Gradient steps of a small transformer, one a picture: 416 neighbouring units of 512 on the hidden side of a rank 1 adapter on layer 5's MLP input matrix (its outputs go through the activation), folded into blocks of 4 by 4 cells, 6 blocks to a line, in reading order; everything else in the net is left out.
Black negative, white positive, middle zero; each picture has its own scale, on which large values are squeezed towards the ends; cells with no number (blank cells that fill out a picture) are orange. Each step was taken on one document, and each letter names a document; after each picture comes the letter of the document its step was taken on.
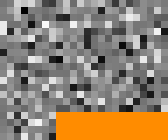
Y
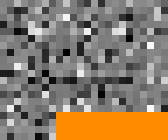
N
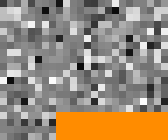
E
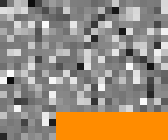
E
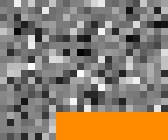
N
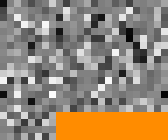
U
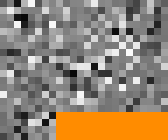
E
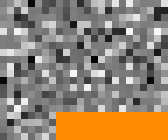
Y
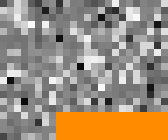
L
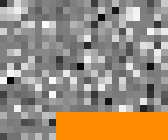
L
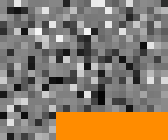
N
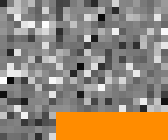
L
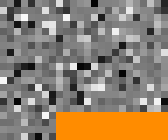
L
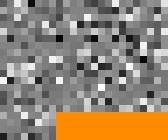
L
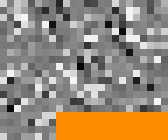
E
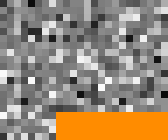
U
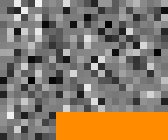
Y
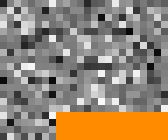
U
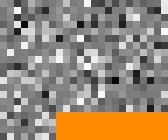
N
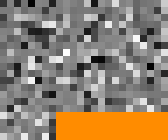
U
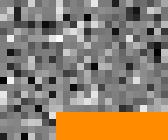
L
